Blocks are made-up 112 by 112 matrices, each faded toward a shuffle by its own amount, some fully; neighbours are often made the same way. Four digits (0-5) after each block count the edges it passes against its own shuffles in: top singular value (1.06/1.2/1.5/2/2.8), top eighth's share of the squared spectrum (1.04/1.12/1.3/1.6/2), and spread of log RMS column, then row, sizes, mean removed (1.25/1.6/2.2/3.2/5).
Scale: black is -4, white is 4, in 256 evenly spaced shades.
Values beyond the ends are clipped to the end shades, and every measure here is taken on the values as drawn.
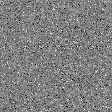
1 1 0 2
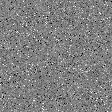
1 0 0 0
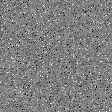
0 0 0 0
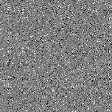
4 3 2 1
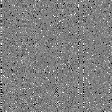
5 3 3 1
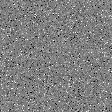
2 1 0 0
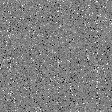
2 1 1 0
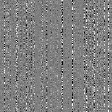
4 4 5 0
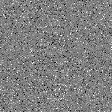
3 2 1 1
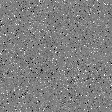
1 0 0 0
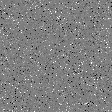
0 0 0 0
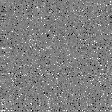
4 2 0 1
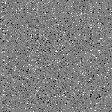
4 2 1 2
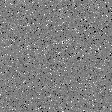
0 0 0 0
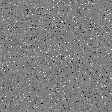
3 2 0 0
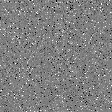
3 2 0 0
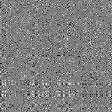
5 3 2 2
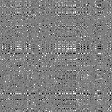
5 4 3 3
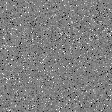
2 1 0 0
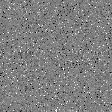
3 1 0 0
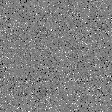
3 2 0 1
